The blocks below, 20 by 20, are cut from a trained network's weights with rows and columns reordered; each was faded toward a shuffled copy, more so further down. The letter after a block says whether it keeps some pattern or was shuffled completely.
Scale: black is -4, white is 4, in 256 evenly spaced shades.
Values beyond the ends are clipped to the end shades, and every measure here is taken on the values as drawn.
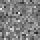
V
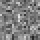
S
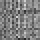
S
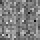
S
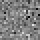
V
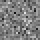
V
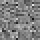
S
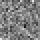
V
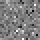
V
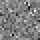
V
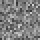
V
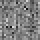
S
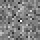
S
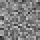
S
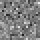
V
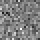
V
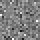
V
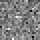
V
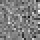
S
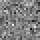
V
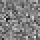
V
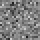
V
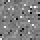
V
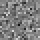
V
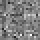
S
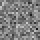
V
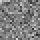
V
